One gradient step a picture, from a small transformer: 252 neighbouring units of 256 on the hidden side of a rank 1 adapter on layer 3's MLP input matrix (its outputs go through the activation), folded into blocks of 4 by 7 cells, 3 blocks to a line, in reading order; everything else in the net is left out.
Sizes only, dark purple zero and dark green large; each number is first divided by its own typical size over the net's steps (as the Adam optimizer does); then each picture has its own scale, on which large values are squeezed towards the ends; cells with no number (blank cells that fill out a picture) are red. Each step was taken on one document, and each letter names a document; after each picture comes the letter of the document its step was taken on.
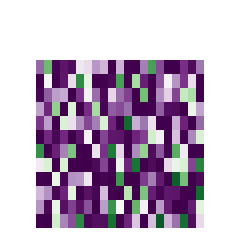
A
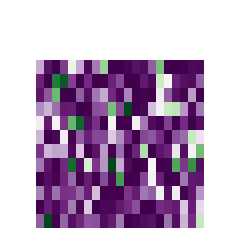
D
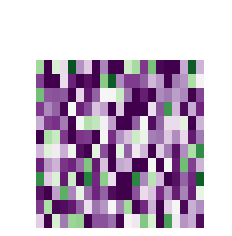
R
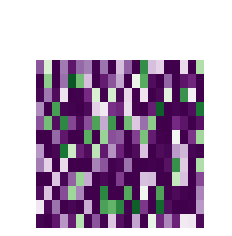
A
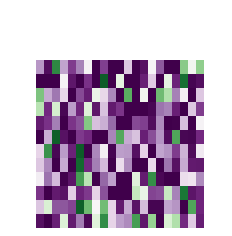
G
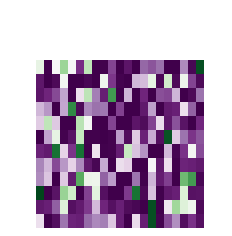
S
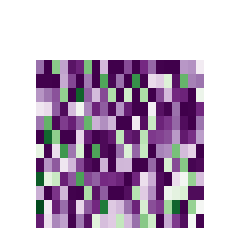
G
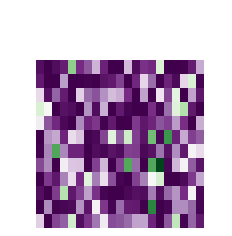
S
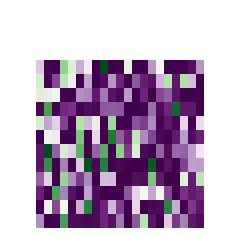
R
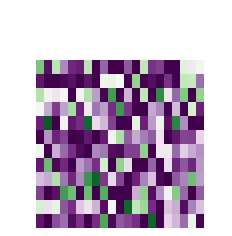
G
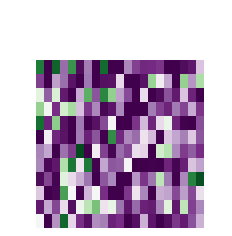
R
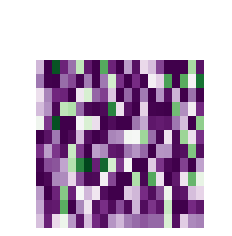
R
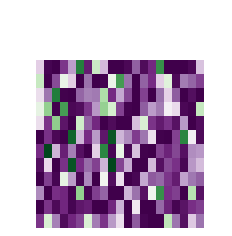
D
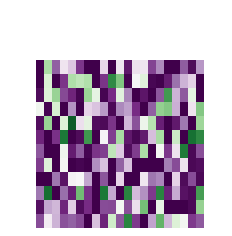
A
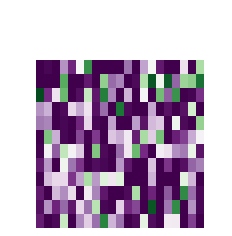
S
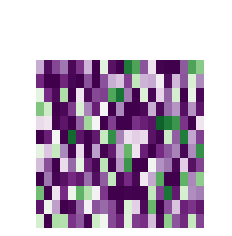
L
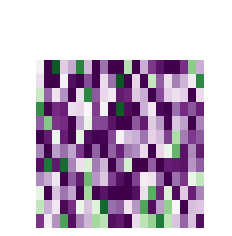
R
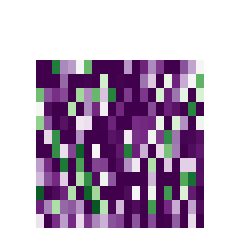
S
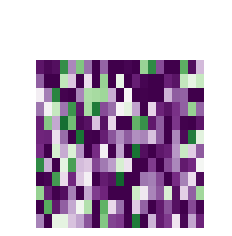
G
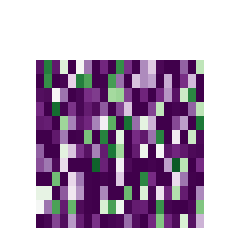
A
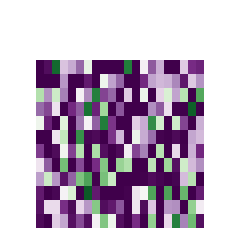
G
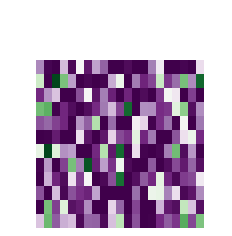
D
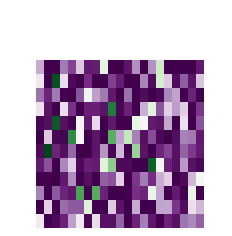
D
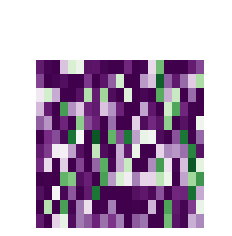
L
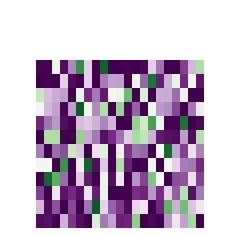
G
